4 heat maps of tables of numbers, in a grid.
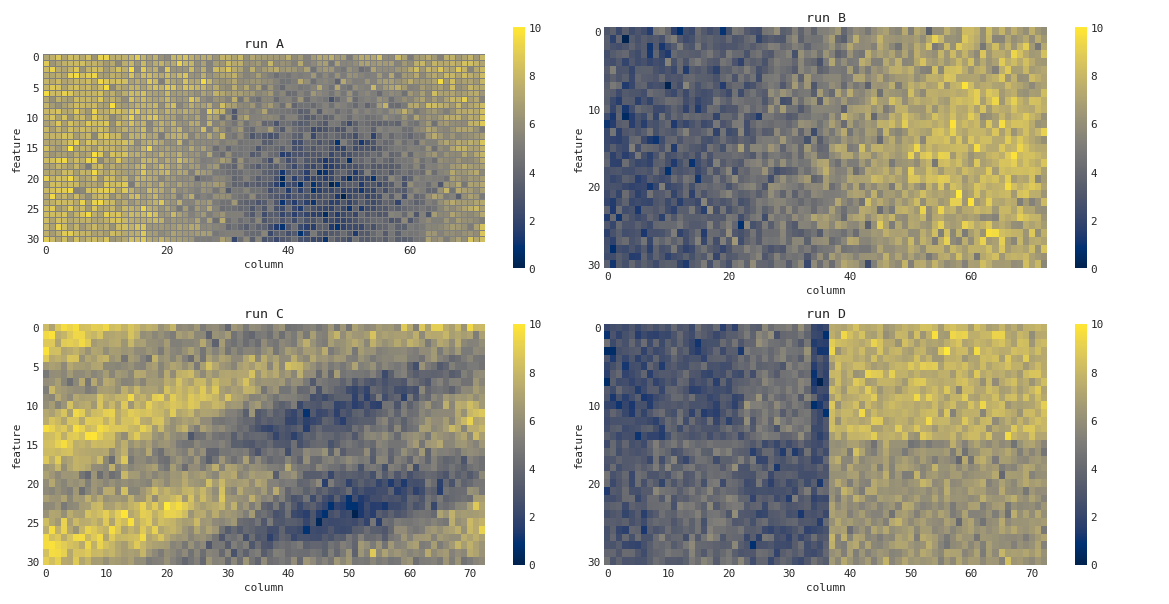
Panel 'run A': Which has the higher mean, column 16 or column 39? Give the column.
16
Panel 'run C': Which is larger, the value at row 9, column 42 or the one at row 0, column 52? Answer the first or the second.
the second
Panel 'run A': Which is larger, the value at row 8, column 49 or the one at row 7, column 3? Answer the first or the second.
the second
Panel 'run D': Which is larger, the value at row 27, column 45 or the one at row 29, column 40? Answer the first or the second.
the second
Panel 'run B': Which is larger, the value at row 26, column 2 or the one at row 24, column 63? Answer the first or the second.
the second
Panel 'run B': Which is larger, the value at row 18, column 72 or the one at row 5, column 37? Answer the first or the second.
the first
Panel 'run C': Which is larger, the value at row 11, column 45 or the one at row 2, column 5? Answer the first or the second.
the second
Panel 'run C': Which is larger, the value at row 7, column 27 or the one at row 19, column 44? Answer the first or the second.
the first
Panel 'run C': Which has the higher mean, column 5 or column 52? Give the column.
5
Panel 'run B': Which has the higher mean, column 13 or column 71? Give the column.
71
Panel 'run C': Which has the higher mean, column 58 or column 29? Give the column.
29
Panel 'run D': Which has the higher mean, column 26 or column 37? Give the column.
37
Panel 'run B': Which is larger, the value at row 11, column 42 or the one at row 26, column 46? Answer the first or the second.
the second
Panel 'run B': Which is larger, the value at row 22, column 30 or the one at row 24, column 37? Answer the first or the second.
the second
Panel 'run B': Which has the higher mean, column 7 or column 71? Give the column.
71
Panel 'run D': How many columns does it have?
73
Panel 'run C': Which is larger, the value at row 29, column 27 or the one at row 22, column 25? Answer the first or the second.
the second
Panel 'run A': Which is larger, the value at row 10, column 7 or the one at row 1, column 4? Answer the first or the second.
the second
